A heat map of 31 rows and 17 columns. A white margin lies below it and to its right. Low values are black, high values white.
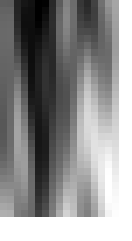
Ninth with the lowest average: top left. Grain: streaks running down. Ninth with the highest average: bottom right. Slope: up to the bottom right.
